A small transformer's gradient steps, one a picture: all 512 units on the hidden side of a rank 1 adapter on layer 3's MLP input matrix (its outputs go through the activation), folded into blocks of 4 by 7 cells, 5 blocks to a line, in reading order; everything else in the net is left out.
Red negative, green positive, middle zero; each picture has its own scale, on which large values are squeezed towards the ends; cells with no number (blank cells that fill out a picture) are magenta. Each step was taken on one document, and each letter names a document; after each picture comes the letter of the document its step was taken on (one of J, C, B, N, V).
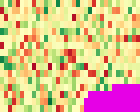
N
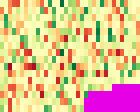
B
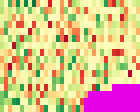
B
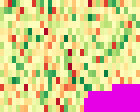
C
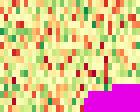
N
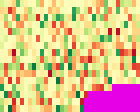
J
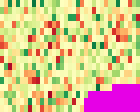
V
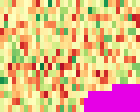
B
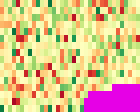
N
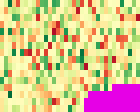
V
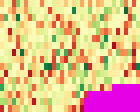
J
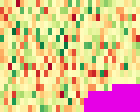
B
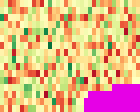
C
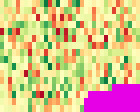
V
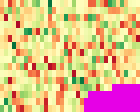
C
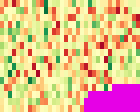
V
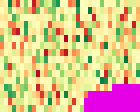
V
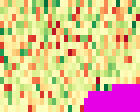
V
